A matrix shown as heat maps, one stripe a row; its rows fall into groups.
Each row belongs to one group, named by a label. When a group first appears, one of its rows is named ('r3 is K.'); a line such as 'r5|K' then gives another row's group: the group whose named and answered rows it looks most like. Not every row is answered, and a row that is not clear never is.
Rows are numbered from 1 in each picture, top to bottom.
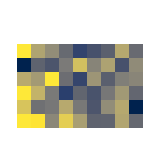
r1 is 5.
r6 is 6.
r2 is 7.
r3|5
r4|5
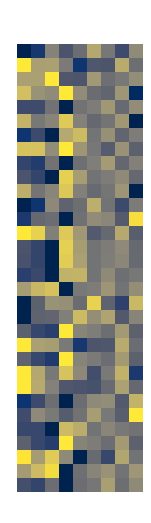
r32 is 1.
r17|7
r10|7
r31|5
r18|5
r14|6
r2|5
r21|7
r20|7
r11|6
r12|1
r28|7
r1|1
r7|7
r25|5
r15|7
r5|1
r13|1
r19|1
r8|6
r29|7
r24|6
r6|6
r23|7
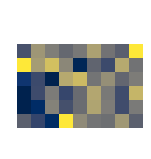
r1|1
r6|7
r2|5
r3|7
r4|1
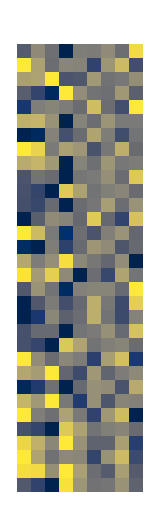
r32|7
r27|6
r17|5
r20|1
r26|5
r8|6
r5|1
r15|1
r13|1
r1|1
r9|5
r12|1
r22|7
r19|1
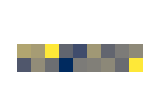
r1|5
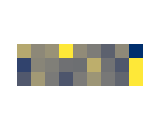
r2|1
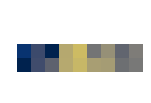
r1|7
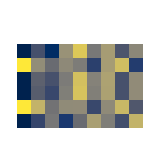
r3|7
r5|6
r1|7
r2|6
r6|1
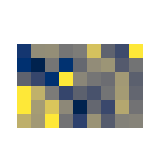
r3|7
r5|5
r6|5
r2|1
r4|5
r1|1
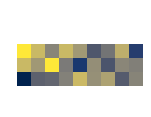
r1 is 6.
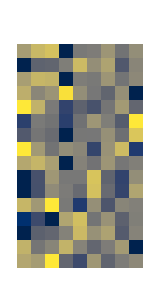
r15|6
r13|7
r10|1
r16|5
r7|1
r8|6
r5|5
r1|5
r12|5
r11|1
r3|5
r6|1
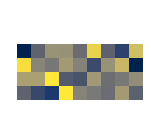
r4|7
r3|5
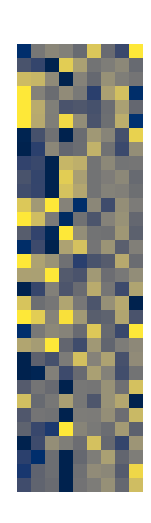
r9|7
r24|1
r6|6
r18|1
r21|1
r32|1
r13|5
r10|7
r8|1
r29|1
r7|1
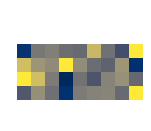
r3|5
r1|1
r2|6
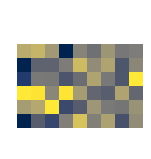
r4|6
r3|1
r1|5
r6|7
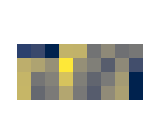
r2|6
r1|7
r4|6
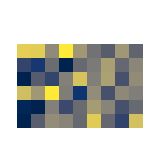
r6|1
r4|5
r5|1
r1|6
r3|7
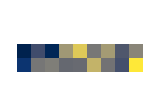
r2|1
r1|7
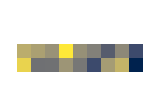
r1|6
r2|6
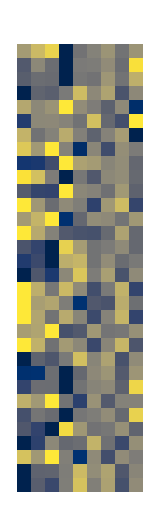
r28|7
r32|7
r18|6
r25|1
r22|6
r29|1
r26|5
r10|5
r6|1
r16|7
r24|1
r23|7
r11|7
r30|5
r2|1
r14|5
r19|5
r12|6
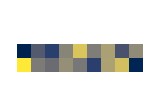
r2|6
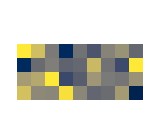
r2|1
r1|5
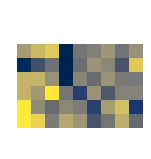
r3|5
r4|5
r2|1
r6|6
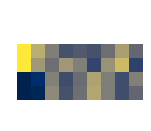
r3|1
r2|6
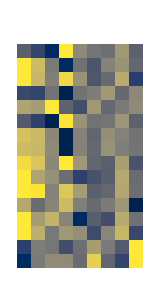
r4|1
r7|5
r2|5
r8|5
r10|5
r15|1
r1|7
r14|6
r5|5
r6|7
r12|6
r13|5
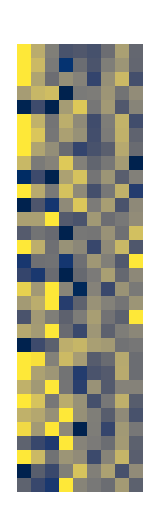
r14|1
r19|5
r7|6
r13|5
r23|6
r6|6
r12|7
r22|7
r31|7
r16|1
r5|7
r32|7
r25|5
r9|6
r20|1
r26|6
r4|5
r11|6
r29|7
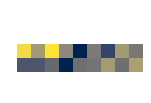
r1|5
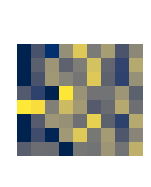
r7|7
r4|7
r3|1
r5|6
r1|7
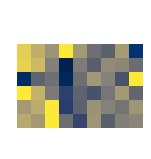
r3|1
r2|5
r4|5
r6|5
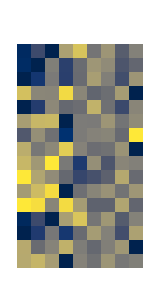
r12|6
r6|5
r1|7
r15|6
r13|7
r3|1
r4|6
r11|5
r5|1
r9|5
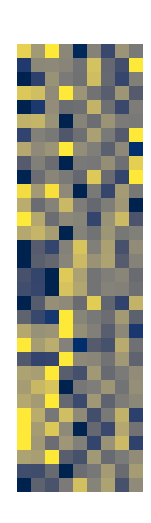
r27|6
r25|5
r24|5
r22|5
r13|6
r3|1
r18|7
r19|1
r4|6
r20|7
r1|5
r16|7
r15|7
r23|7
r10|1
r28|5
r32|7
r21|6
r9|1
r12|6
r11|5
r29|6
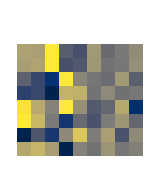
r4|7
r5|6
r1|5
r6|5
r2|5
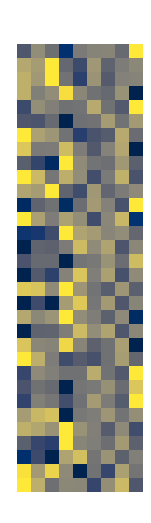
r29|7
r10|6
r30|7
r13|6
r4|6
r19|7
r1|1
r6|1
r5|1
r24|1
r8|6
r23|5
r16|1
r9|7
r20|6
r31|5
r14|7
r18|6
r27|5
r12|1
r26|1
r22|6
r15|7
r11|5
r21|7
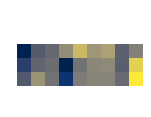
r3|1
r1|7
